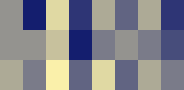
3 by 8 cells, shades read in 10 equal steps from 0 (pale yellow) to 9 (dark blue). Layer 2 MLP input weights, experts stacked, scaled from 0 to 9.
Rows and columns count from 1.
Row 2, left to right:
4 4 2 9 5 4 5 7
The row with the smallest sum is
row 3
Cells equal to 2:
1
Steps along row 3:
up down up down up down up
